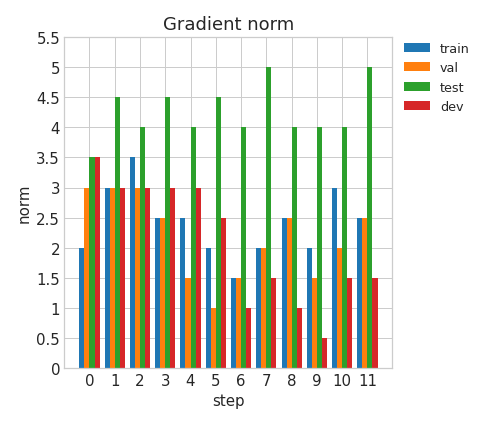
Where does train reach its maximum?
2
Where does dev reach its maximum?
0
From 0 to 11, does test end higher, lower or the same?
higher
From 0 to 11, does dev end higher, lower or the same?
lower
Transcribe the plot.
Title: Gradient norm
x-axis: step, ticks 0 1 2 3 4 5 6 7 8 9 10 11
y-axis: norm, ticks 0 0.5 1 1.5 2 2.5 3 3.5 4 4.5 5 5.5
Legend: train, val, test, dev
Values:
train: 2 3 3.5 2.5 2.5 2 1.5 2 2.5 2 3 2.5
val: 3 3 3 2.5 1.5 1 1.5 2 2.5 1.5 2 2.5
test: 3.5 4.5 4 4.5 4 4.5 4 5 4 4 4 5
dev: 3.5 3 3 3 3 2.5 1 1.5 1 0.5 1.5 1.5
